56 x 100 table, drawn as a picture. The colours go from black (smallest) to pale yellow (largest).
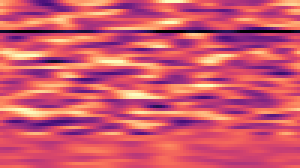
Grain: streaks across. Seam: horizontal, 80% of the way down, the bottom part calmer. Odd lines: row 11. Average level on the scale: 60%.
